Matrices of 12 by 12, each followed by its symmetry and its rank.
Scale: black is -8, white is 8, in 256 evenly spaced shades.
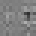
neither, rank two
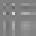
symmetric, rank one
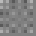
symmetric, rank one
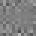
neither, rank two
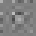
symmetric, rank two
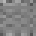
neither, rank two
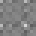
symmetric, rank two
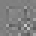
symmetric, rank two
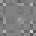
symmetric, rank two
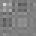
symmetric, rank two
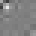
symmetric, rank two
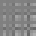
symmetric, rank one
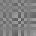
symmetric, rank one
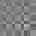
symmetric, rank one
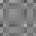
symmetric, rank one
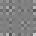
symmetric, rank two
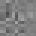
neither, rank two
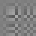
symmetric, rank one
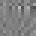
neither, rank two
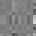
neither, rank two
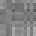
neither, rank two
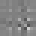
symmetric, rank two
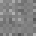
symmetric, rank two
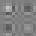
symmetric, rank one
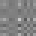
symmetric, rank one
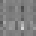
neither, rank two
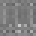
neither, rank two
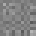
symmetric, rank two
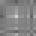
symmetric, rank one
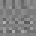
neither, rank two
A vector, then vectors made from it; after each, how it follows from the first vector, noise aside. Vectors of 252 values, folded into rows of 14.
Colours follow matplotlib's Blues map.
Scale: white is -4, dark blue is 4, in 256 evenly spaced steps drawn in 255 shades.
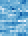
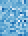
sign-scrambled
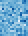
sign-scrambled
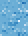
partly zeroed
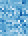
sign-scrambled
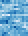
reversed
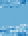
partly zeroed
